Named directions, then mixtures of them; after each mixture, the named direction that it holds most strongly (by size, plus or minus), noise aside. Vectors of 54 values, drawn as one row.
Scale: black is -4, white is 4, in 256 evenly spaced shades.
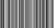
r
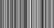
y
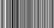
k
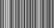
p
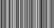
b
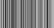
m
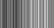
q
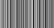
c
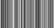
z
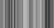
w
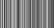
m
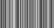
b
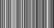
m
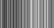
q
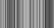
w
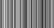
y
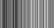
q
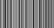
k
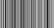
m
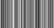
z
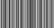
b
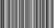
r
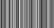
b
